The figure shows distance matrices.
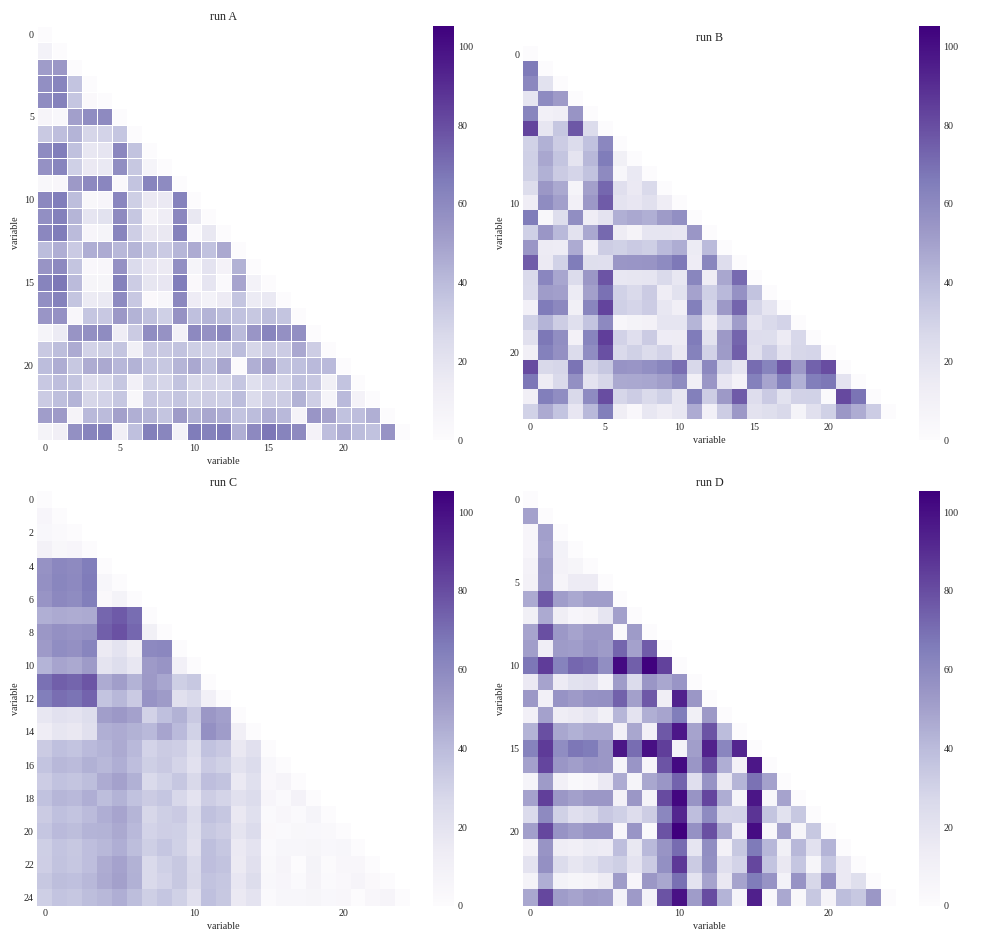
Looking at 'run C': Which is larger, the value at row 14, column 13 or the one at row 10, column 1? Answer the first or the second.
the second
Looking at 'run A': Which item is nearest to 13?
20
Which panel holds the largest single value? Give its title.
run D
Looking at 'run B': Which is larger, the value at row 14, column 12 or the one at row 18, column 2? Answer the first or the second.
the first
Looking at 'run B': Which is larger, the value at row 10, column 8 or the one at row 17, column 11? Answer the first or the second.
the second
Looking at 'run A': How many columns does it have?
25
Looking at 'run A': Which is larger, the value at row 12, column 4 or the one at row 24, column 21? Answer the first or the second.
the second
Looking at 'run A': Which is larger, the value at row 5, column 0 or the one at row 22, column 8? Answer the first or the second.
the second
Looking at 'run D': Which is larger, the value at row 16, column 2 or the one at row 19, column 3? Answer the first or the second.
the first
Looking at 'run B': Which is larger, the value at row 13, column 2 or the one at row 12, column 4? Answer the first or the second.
the second
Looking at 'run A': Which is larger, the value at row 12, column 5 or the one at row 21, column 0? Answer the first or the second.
the first
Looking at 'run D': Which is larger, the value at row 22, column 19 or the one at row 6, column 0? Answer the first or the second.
the second
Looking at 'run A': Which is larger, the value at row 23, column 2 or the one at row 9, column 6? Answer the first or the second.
the second
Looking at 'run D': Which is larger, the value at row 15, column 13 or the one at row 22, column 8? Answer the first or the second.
the first
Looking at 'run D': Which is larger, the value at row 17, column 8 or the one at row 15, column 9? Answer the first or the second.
the second
